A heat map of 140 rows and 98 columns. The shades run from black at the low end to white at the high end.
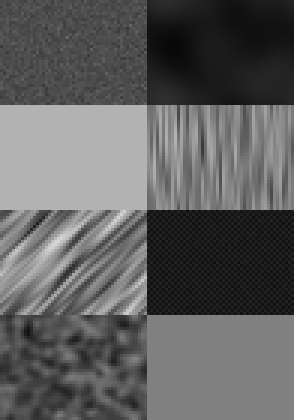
It is made of 4 by 2 panels. Panel 1,1: low, fine-grained, faint in contrast. Panel 1,2: very low, smooth, faint in contrast. Panel 2,1: high, flat. Panel 2,2: middling, streaked downward. Panel 3,1: middling, slanting up to the right, strong in contrast. Panel 3,2: very low, checkered, faint in contrast. Panel 4,1: low, blotchy. Panel 4,2: middling, flat.
